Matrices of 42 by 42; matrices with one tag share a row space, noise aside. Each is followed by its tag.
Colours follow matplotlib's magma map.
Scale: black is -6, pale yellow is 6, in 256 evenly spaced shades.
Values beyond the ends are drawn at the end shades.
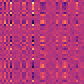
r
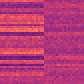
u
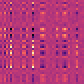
r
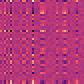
r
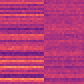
u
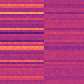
u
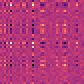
r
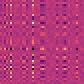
r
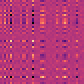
r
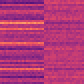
u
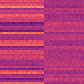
u
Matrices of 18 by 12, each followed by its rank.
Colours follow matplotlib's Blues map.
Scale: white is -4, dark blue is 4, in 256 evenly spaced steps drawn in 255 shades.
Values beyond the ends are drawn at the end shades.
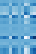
one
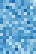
full rank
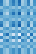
one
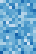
full rank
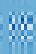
one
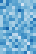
full rank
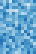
full rank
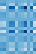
one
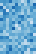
full rank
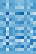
two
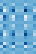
one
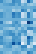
two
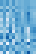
two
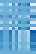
one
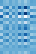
one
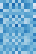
two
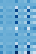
one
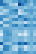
two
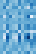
two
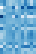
two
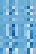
two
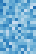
full rank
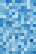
full rank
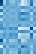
two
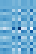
one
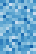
full rank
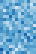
full rank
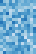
full rank
